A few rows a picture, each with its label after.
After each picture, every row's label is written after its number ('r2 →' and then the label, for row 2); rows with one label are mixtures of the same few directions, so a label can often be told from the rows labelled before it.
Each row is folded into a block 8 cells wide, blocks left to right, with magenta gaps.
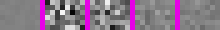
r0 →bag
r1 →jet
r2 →jet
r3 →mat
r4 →jet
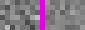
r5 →mat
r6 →jet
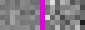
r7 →mat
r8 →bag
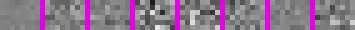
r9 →jet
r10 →jet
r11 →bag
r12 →jet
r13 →mat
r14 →bag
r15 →jet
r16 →bag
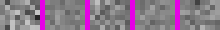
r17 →mat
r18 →mat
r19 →bag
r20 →bag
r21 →jet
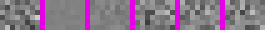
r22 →mat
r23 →jet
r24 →jet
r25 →mat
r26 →jet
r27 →jet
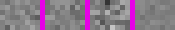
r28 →mat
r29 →jet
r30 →jet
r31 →bag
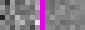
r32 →bag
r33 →bag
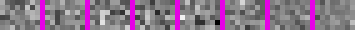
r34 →jet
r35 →mat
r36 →mat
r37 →mat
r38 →bag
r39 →jet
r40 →mat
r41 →bag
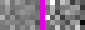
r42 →bag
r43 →bag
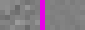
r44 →bag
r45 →mat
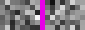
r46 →mat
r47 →bag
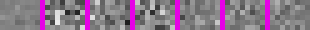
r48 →bag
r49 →mat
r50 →bag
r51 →jet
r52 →bag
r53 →jet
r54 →bag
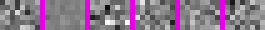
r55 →jet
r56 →bag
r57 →bag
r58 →bag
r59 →mat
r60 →bag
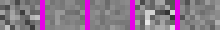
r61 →mat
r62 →mat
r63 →jet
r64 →mat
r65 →bag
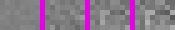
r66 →jet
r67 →mat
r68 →mat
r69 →mat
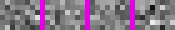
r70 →mat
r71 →mat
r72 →jet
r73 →bag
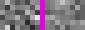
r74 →mat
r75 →jet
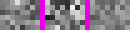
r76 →jet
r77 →jet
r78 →jet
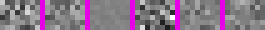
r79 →jet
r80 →jet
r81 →mat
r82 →mat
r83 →jet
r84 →jet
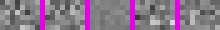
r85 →jet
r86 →jet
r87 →mat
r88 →bag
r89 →mat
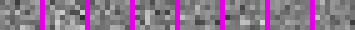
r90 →jet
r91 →mat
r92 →jet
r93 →mat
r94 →bag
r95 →bag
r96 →bag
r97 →bag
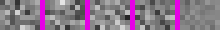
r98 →jet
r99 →jet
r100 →mat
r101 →mat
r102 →bag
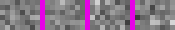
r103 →mat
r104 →jet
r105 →bag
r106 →bag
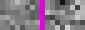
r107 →jet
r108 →jet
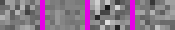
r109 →jet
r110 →mat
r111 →bag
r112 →jet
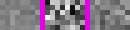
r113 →mat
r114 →jet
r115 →mat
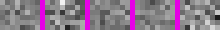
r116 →jet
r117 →jet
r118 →mat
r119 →jet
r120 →mat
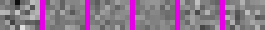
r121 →jet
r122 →jet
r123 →bag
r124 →jet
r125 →jet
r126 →mat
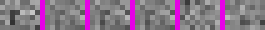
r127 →mat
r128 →mat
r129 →mat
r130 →mat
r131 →bag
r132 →bag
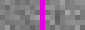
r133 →mat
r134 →mat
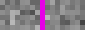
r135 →mat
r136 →bag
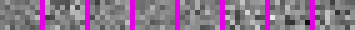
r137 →mat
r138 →jet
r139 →bag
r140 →bag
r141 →jet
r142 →mat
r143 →bag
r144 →mat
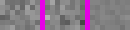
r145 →jet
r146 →bag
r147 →mat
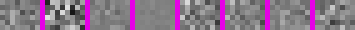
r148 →mat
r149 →jet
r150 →jet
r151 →jet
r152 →bag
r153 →bag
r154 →mat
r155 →bag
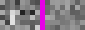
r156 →mat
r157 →jet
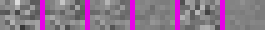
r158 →jet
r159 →jet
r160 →jet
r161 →bag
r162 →jet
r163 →jet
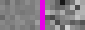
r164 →bag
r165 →jet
